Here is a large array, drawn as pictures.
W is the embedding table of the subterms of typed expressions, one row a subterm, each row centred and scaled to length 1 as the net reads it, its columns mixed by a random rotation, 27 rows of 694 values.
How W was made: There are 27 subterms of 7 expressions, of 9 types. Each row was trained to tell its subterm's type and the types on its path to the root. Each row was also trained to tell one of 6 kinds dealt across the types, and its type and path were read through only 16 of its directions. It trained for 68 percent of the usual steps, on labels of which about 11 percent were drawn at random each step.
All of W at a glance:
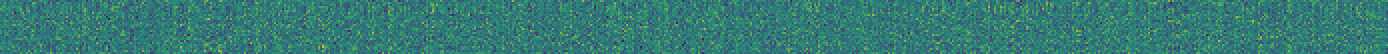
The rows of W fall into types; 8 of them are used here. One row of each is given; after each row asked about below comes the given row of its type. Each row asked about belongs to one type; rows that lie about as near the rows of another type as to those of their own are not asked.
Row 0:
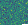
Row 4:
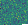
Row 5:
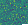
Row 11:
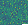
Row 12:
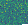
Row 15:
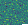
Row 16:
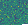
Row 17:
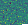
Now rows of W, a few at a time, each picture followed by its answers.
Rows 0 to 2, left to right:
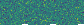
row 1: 15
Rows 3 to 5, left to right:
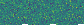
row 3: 12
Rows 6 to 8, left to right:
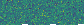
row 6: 5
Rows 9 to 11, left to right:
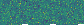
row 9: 0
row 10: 4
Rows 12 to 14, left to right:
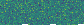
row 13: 5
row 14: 0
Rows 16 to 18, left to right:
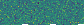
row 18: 0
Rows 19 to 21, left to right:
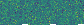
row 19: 15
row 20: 5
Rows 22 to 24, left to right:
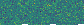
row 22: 0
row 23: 12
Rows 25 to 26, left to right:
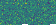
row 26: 5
